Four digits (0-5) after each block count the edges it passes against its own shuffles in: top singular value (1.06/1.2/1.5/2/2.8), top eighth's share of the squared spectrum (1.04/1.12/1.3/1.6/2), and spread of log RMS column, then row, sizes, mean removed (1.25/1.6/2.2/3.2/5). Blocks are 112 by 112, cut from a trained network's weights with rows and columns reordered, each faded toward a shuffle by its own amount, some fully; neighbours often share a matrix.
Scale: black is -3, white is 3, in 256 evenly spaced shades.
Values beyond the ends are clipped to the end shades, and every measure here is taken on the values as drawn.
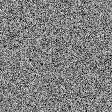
0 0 0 0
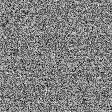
1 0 0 0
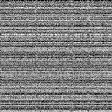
5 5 2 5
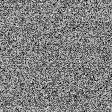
1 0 0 0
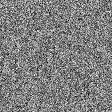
2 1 0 0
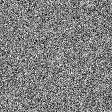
1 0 0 0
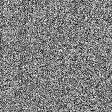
3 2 0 0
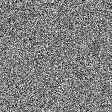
0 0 0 0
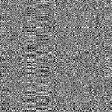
5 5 3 4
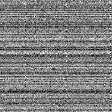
5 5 2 4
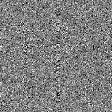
3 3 2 1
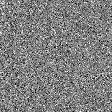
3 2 0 0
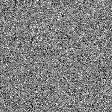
3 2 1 1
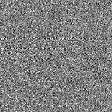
4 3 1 2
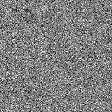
3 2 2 1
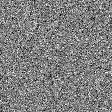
1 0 0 0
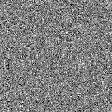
3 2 1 0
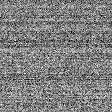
3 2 0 1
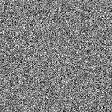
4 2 0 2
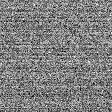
3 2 0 1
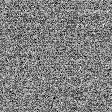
2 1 0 0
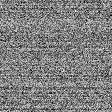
3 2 0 1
